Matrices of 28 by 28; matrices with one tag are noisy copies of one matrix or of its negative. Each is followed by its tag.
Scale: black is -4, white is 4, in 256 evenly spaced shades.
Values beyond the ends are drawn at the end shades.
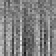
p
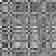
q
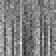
p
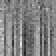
p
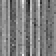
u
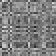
q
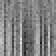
p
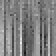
p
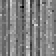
u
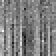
p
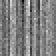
u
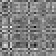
q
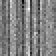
u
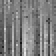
p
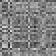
q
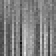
p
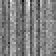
u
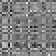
q
